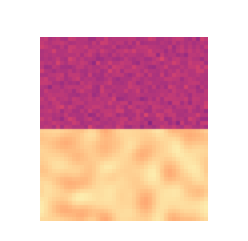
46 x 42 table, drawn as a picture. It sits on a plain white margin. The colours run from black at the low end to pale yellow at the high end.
The table splits into 2 rows of 1 panel. Panel 1,1: middling, fine-grained, faint in contrast. Panel 2,1: very high, blotchy, faint in contrast.
